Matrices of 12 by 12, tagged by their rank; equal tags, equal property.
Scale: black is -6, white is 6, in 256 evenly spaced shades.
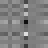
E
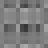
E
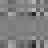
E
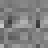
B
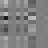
E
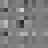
B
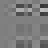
E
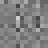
B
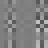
E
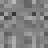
B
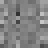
B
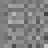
B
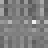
B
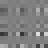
E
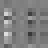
E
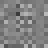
B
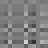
E
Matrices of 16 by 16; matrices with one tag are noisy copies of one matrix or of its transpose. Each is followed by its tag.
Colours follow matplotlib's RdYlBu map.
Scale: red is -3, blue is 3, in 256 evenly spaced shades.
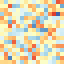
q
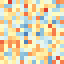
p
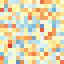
p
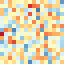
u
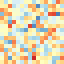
q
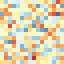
q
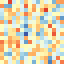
p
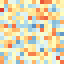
p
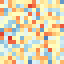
u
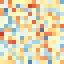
u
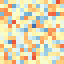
q
